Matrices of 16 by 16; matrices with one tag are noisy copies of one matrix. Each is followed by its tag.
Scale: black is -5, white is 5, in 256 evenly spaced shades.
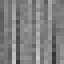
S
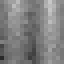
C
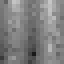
C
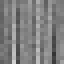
S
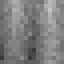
C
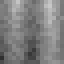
C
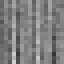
S
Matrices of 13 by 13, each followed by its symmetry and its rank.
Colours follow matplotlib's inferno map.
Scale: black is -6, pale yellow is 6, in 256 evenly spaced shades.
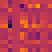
neither, rank two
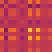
symmetric, rank one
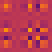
symmetric, rank one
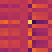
neither, rank one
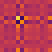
symmetric, rank one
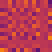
antisymmetric, rank two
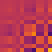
symmetric, rank one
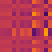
neither, rank one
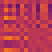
antisymmetric, rank two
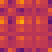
symmetric, rank one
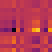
neither, rank one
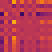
antisymmetric, rank two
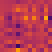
antisymmetric, rank two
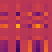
neither, rank one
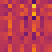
neither, rank two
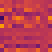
neither, rank two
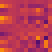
neither, rank two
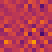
antisymmetric, rank two
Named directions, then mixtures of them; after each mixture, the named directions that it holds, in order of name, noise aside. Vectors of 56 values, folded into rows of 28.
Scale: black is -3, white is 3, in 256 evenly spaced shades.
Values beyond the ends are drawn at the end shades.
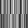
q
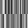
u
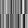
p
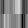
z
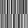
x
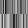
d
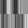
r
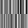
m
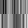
d, r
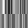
r, u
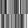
m, r, u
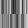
q, r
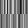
m, q, x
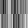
d, r, x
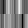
r, z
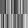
r, u, x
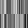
r, u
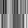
d, r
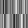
d, u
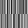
x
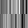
m, z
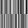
m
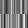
p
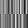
m, r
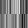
m, q, z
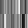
p, u, z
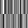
q, u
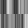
r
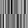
m, p, u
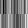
d, m, r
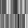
p, r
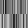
d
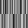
d, q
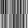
d, r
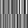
m
